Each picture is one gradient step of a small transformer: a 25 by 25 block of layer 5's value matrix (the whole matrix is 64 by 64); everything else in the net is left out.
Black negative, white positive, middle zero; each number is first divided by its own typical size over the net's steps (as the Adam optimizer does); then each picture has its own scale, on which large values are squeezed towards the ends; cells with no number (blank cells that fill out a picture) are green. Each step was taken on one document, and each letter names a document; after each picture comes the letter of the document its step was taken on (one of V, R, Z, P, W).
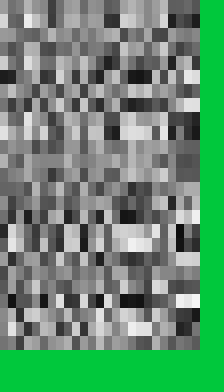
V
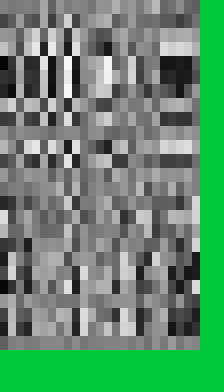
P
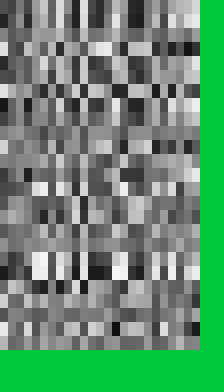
V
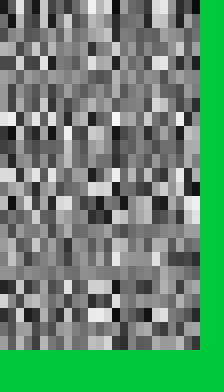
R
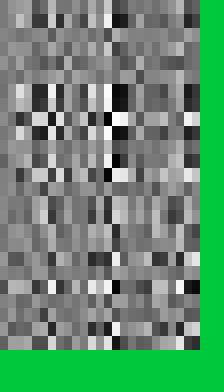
R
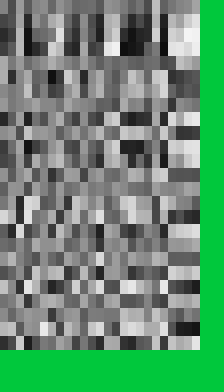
V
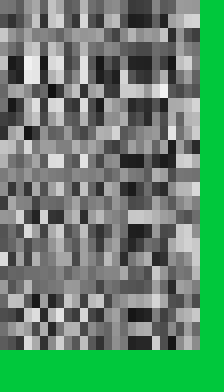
V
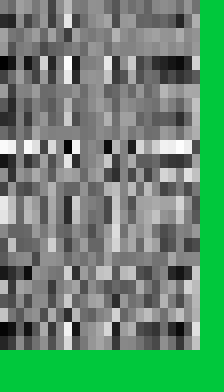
P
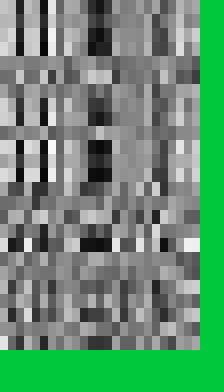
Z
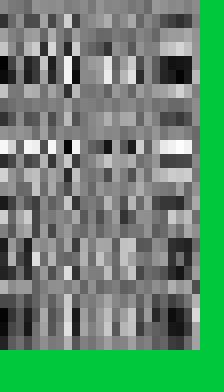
P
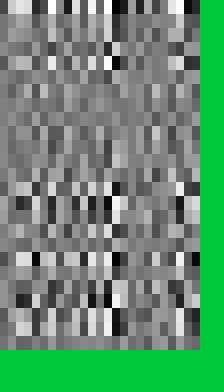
R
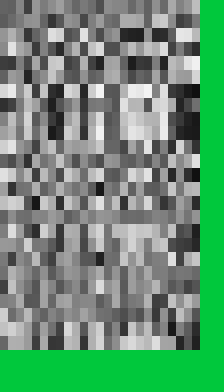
V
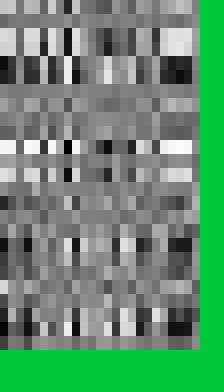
P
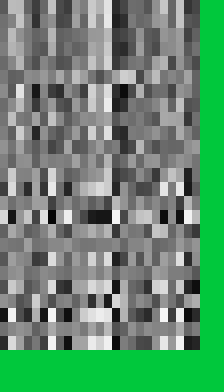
R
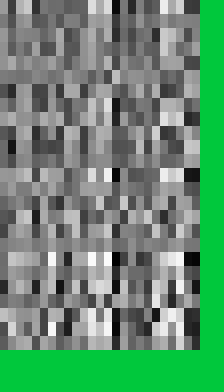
R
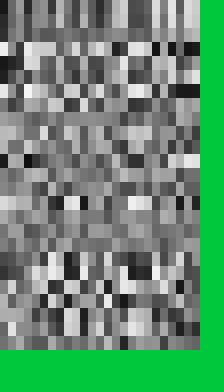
V
